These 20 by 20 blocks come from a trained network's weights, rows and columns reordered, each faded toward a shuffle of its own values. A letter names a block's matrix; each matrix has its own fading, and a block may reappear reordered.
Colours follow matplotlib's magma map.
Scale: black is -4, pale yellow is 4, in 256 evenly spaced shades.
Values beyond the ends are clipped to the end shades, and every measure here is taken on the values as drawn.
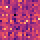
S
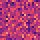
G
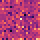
S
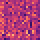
S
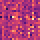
S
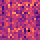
S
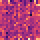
S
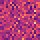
G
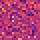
G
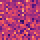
G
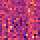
S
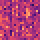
S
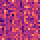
S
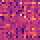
S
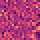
G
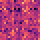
S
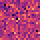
G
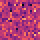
G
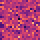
G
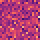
G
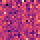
S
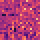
S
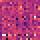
S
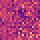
G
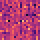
S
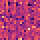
S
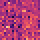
S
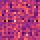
S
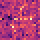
S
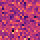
G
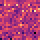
G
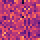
G
